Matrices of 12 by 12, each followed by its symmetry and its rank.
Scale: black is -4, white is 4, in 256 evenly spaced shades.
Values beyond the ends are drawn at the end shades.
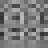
neither, rank two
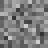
neither, full rank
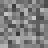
antisymmetric, full rank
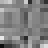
neither, rank two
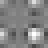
symmetric, rank one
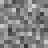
neither, full rank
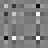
symmetric, rank one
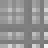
symmetric, rank one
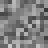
antisymmetric, full rank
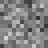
neither, full rank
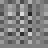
neither, rank one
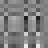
neither, rank one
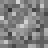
symmetric, full rank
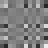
symmetric, rank one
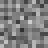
antisymmetric, full rank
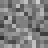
antisymmetric, full rank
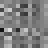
neither, rank two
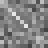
symmetric, full rank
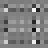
neither, rank one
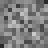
symmetric, full rank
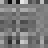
neither, rank two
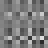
neither, rank one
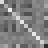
symmetric, full rank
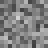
neither, full rank
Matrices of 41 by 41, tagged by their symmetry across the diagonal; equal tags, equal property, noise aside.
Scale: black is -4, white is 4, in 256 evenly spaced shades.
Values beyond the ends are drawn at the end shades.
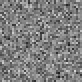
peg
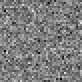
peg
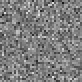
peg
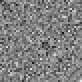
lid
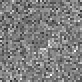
lid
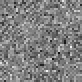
lid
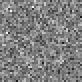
lid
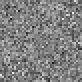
lid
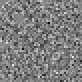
lid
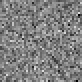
peg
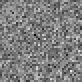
lid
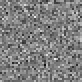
peg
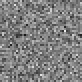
peg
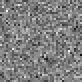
peg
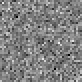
lid
